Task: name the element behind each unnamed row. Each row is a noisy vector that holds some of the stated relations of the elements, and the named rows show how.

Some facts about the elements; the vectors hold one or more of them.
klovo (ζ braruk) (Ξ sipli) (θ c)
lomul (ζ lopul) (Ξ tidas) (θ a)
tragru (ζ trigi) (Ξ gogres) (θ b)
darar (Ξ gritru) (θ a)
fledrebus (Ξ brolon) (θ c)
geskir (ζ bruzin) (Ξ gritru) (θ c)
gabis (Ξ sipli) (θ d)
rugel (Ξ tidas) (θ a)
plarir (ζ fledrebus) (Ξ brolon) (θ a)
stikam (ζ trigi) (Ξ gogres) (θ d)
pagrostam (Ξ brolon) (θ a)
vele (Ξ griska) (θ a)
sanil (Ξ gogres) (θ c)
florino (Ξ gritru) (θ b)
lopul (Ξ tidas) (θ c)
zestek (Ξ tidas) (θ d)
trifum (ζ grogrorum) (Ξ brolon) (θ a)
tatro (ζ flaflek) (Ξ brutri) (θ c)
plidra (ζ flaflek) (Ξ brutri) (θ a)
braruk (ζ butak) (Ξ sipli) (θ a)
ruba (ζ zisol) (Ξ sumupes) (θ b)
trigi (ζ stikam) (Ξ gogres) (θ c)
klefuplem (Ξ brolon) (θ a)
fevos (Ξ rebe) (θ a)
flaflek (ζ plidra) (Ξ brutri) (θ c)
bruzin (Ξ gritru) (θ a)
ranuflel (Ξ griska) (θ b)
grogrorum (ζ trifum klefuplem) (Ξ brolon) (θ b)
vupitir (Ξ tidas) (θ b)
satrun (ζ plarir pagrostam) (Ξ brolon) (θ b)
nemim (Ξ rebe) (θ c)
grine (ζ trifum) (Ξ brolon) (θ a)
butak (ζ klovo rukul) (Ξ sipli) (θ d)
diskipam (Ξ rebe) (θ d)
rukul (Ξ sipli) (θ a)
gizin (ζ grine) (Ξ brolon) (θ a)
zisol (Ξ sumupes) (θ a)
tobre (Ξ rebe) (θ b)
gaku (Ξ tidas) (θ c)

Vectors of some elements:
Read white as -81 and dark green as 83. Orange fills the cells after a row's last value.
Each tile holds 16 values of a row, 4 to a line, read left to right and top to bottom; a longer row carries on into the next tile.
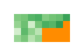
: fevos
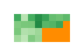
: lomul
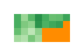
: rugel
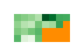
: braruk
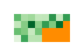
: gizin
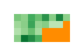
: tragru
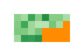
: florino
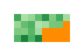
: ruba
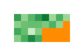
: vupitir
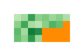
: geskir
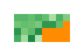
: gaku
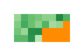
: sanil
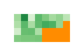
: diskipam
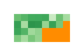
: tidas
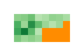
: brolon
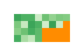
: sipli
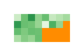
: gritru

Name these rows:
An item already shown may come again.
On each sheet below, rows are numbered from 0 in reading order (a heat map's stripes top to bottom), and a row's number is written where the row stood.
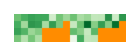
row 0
tidas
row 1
gizin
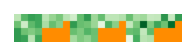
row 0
brutri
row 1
gritru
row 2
gizin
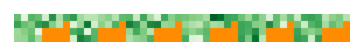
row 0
plarir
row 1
grogrorum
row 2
pagrostam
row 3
braruk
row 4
fledrebus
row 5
brutri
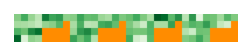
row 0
klovo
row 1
nemim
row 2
rukul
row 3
stikam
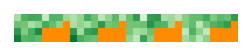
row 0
flaflek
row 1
tatro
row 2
zestek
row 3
fevos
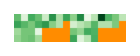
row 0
plarir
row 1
butak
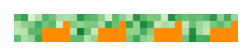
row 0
gabis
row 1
rebe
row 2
gogres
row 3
tobre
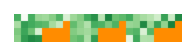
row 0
satrun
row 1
plidra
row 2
grine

